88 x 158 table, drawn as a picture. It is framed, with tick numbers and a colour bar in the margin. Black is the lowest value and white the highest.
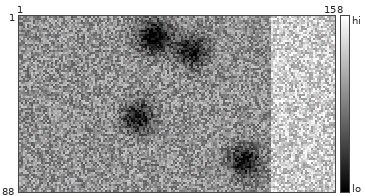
Ninth with the lowest average: top middle. Seam: vertical, 80% of the way across, the right part higher. Stripes: none. Dips: four.
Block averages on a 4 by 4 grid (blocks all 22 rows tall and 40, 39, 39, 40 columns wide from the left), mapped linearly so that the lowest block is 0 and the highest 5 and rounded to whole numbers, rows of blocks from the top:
2015 / 2225 / 2125 / 2215
